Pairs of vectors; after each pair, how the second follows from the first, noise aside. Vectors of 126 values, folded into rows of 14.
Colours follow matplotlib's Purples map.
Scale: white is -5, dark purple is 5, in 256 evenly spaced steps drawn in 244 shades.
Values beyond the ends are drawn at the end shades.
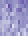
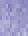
shrunk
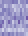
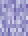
sign-scrambled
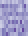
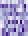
scaled up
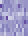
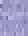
shrunk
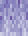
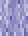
sign-scrambled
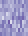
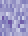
sign-scrambled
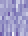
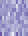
sign-scrambled
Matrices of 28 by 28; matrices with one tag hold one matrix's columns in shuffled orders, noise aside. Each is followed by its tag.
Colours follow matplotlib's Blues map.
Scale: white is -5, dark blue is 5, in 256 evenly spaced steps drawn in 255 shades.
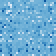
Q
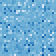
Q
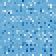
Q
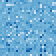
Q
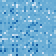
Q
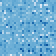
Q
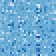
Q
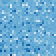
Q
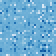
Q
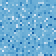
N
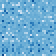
Q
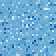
N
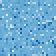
N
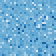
N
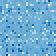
Q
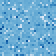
N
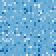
Q
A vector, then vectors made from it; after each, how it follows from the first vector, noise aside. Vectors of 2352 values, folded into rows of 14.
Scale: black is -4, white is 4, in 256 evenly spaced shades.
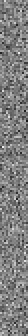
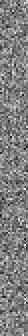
reversed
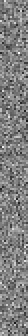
copied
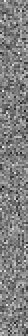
copied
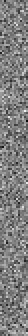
sign-scrambled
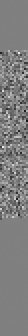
partly zeroed
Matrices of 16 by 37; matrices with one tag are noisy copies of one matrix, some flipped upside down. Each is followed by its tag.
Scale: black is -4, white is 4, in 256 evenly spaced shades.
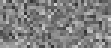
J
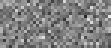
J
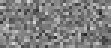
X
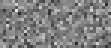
J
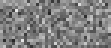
J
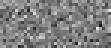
J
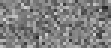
X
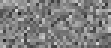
J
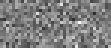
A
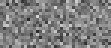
A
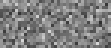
J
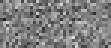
A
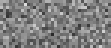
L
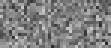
J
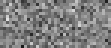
A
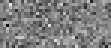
A
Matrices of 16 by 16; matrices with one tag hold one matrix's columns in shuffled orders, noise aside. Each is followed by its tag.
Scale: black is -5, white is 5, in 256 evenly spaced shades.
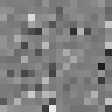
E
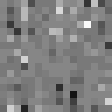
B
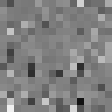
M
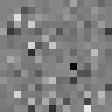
E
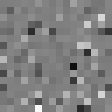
E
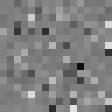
E
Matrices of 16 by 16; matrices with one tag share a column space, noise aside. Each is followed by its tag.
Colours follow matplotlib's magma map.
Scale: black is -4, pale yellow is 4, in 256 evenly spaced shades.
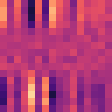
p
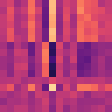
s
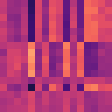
s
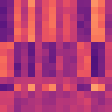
s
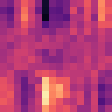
p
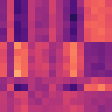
s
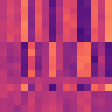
s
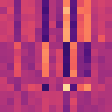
s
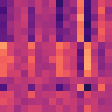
s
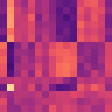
s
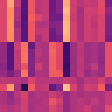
s
